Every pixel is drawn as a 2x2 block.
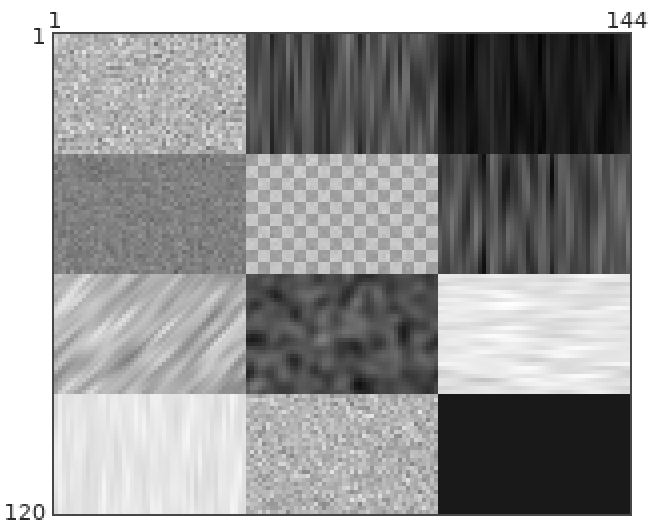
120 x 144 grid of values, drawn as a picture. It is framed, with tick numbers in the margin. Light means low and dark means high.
It is made of 4 by 3 panels. Panel 1,1: low, fine-grained. Panel 1,2: high, streaked downward. Panel 1,3: very high, streaked downward, faint in contrast. Panel 2,1: middling, fine-grained, faint in contrast. Panel 2,2: low, checkered. Panel 2,3: high, streaked downward. Panel 3,1: low, slanting up to the right. Panel 3,2: high, blotchy. Panel 3,3: very low, streaked across, faint in contrast. Panel 4,1: very low, streaked downward, faint in contrast. Panel 4,2: low, fine-grained. Panel 4,3: very high, flat.
